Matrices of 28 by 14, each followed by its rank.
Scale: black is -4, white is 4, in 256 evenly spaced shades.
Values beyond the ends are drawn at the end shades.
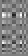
one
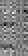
three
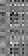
two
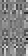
three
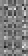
two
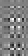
one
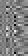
two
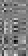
two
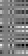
one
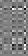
one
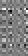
two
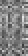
three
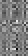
two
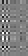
one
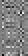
three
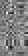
three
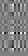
one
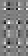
one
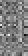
three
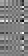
one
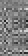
two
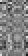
three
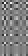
one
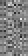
three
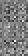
three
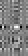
two
